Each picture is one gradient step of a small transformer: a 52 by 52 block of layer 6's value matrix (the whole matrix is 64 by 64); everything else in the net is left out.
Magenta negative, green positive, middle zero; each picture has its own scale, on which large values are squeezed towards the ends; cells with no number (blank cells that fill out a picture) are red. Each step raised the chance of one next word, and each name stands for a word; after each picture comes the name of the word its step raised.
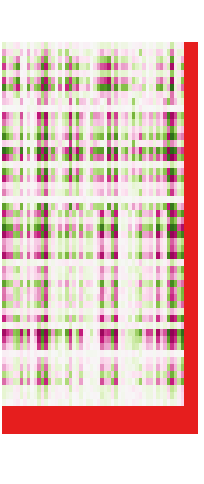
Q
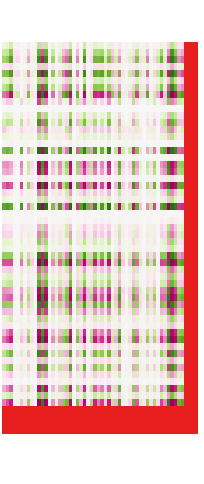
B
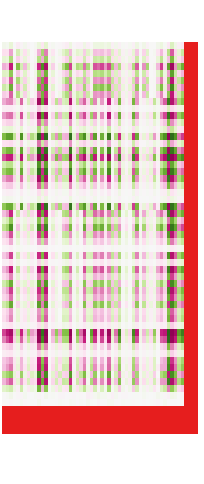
Q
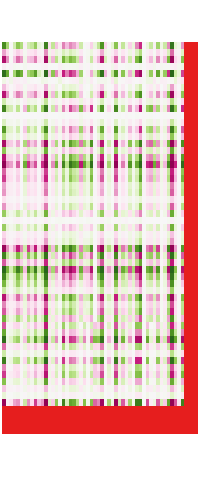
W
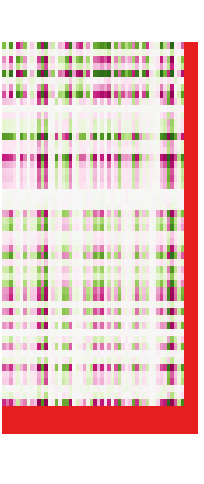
W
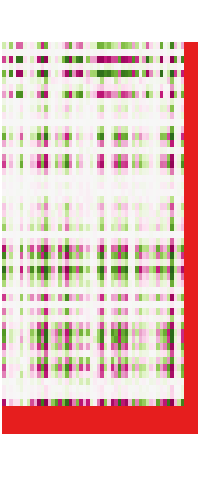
W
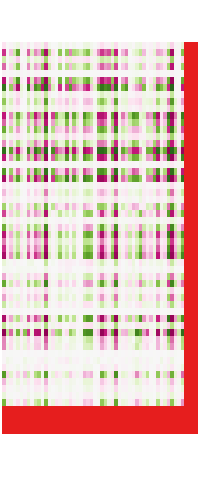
Q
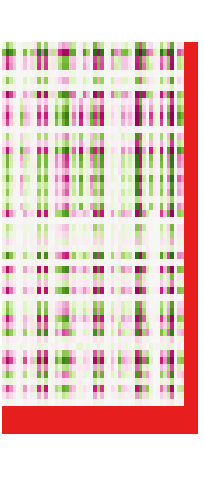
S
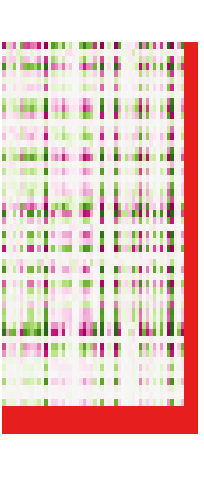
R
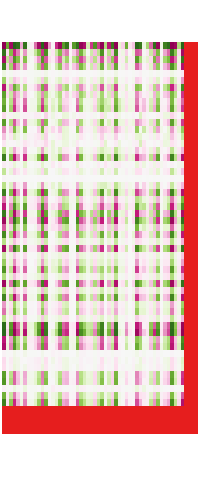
R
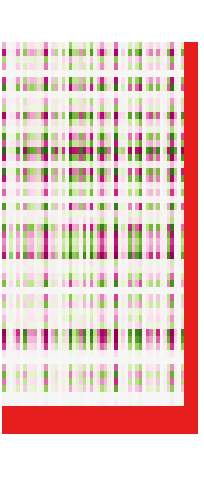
Q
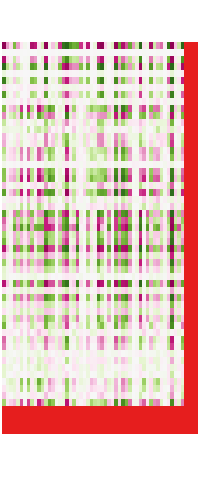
R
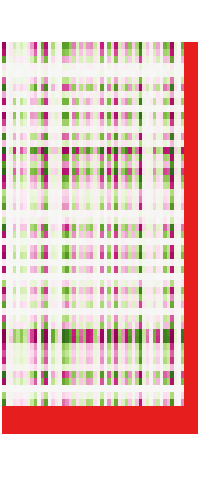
Q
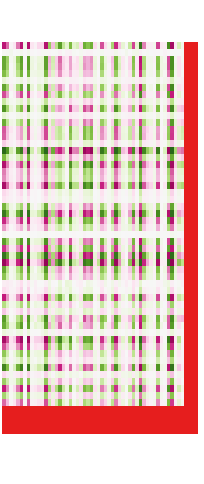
B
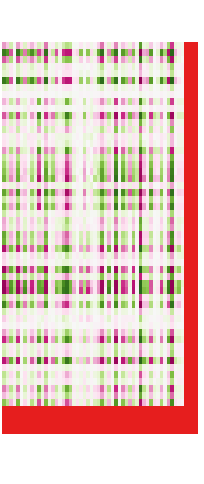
S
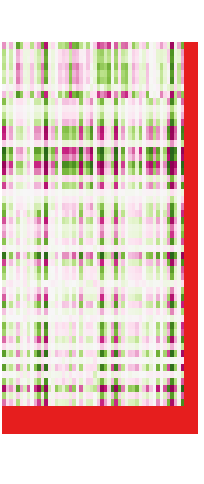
B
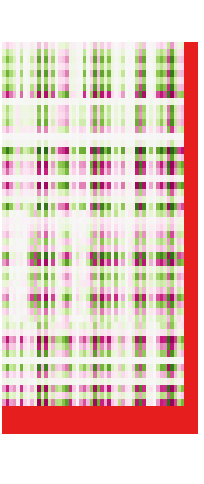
B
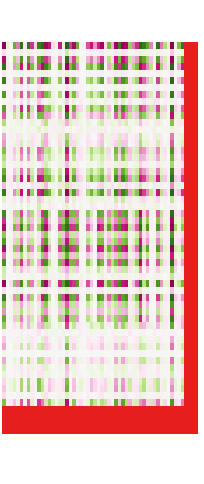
R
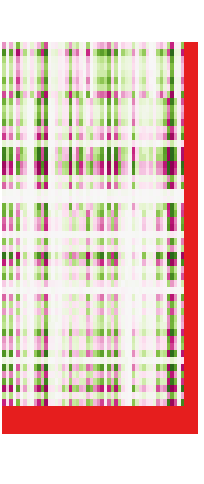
B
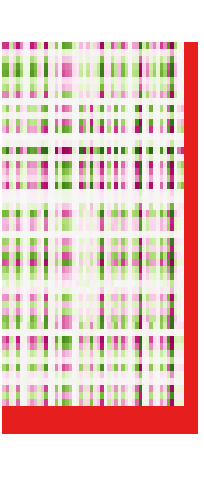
B
